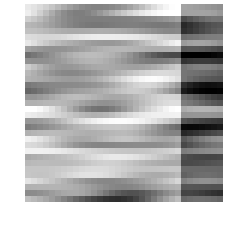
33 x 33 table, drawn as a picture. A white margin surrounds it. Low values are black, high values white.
The grain runs across in streaks. A vertical seam about 80% of the way across splits the table, and the left part is higher. Overall the values sit about 60% of the way up the scale.
